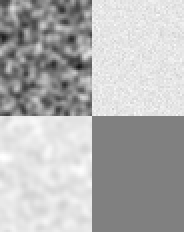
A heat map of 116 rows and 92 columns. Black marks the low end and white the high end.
The table splits into 2 rows of 2 panels. Panel 1,1: middling, blotchy, strong in contrast. Panel 1,2: very high, fine-grained, faint in contrast. Panel 2,1: very high, blotchy, faint in contrast. Panel 2,2: middling, flat.
